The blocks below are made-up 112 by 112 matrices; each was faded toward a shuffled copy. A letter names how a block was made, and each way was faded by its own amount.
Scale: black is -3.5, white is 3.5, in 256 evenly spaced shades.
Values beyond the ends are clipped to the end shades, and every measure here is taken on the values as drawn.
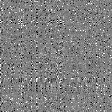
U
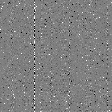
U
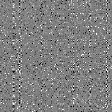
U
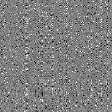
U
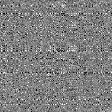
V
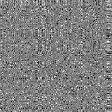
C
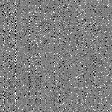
U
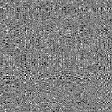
V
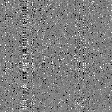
U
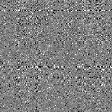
V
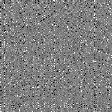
U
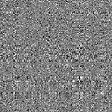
V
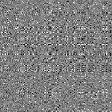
V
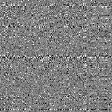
V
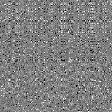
C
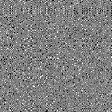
C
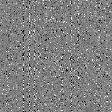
U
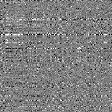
V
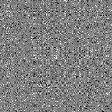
C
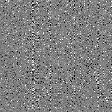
U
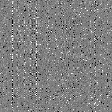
U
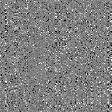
U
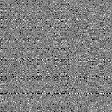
V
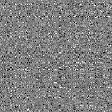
V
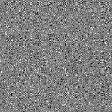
C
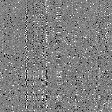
U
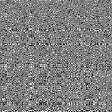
V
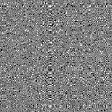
C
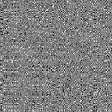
C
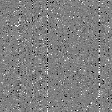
U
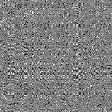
C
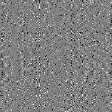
U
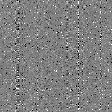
U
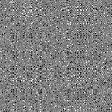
C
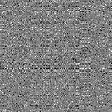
C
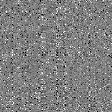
U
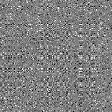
C
